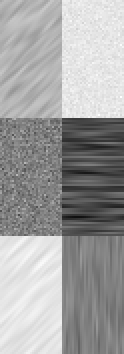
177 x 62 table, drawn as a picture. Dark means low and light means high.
The table splits into 3 rows of 2 panels. Panel 1,1: high, slanting up to the right, faint in contrast. Panel 1,2: very high, fine-grained, faint in contrast. Panel 2,1: middling, fine-grained. Panel 2,2: low, streaked across. Panel 3,1: very high, slanting up to the right, faint in contrast. Panel 3,2: middling, streaked downward, faint in contrast.
